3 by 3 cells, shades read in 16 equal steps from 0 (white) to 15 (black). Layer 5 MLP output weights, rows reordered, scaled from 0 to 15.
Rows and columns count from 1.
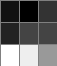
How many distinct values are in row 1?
3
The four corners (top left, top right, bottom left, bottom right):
14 12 0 6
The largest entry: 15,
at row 1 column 2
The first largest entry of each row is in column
2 1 3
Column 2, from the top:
15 11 1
